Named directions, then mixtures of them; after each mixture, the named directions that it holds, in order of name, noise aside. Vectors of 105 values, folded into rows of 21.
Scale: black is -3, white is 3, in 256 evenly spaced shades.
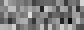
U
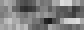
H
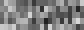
H, U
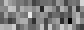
U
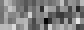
H, U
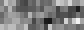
H, U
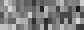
H, U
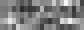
H, U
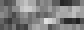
H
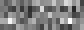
H, U
